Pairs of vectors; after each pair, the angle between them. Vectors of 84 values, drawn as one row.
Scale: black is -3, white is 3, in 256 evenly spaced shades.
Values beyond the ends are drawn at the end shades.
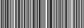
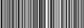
partly aligned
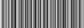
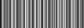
nearly opposite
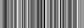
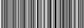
partly aligned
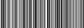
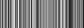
orthogonal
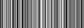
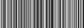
partly opposed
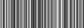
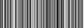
nearly opposite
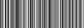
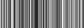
partly opposed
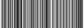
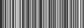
partly opposed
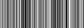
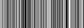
nearly parallel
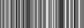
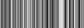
nearly opposite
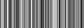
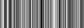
nearly parallel
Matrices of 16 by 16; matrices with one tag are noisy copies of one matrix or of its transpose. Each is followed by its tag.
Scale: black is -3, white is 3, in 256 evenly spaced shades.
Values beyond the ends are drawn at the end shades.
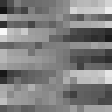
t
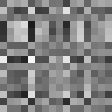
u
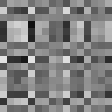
u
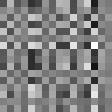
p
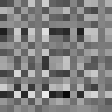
p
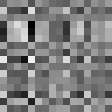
u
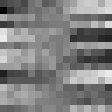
t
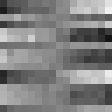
t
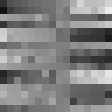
t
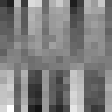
t
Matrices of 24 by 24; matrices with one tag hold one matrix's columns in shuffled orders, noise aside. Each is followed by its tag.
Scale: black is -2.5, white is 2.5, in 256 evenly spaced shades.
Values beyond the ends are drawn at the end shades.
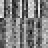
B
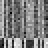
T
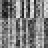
B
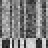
T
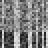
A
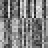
B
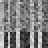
A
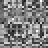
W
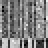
T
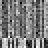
T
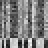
T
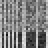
A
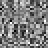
W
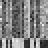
T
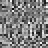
W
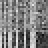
A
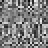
W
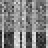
A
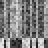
T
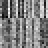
B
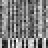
T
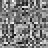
W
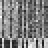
T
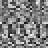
W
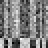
T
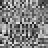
W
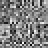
W
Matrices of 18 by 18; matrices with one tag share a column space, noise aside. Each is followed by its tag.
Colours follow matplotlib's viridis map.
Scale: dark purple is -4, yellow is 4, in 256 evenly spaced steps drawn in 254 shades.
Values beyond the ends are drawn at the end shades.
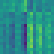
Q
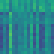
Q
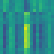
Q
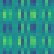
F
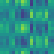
F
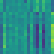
Q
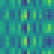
F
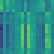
Q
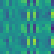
F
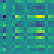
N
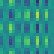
F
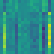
Q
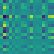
N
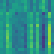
Q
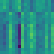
Q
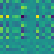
N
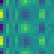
F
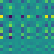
N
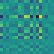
N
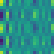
F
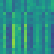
Q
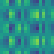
F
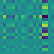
N
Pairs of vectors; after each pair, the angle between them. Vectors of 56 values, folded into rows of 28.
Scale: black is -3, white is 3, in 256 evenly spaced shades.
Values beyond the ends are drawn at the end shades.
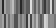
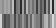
partly aligned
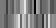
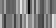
partly aligned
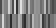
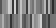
nearly parallel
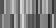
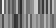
partly opposed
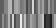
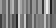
orthogonal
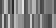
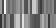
partly aligned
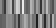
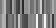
nearly opposite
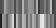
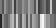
nearly parallel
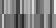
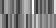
partly aligned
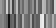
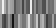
orthogonal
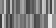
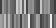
orthogonal
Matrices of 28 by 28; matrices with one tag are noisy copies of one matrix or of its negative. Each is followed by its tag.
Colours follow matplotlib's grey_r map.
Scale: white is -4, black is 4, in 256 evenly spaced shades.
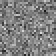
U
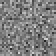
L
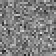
U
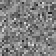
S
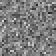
S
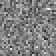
L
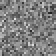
S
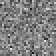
L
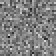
L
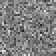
U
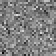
U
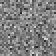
L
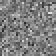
S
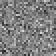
U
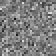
S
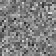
S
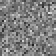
S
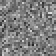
S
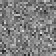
U
